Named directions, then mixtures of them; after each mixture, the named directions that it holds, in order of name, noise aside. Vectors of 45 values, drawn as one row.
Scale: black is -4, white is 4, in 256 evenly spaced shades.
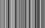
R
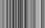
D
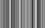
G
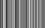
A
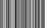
A, R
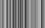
D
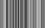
A, D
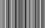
D, R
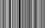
A, G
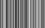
A, D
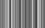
G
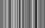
D, G
